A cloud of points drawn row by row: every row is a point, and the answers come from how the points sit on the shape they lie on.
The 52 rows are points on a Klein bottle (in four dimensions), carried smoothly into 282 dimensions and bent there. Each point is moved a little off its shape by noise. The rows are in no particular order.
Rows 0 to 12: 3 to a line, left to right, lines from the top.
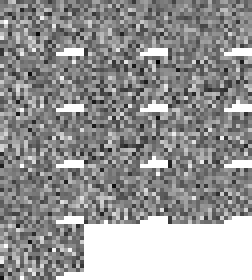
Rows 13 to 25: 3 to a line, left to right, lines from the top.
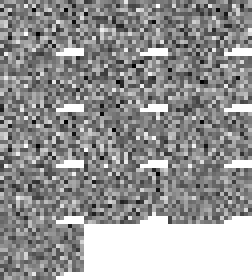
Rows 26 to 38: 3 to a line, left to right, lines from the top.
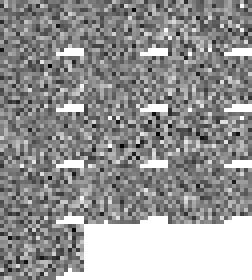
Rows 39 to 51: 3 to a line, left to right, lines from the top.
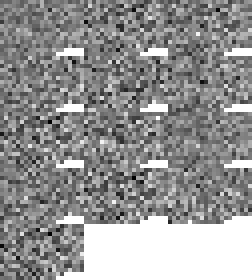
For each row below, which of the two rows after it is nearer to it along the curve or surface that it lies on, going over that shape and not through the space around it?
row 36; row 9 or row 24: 24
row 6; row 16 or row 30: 30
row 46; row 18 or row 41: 18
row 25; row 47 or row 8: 8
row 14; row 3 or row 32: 3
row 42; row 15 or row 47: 15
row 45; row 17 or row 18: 17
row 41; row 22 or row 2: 2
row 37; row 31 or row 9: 31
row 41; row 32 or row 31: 32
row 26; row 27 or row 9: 9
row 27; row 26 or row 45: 45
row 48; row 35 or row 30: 35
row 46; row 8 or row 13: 8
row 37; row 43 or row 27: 27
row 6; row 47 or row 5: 47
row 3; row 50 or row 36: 50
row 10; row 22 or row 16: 22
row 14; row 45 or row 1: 45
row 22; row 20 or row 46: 46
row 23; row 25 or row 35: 35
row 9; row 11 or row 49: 49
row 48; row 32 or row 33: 33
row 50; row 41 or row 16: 16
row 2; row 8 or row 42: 8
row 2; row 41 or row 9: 41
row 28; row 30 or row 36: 30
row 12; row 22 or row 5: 22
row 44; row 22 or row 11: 11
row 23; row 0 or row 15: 15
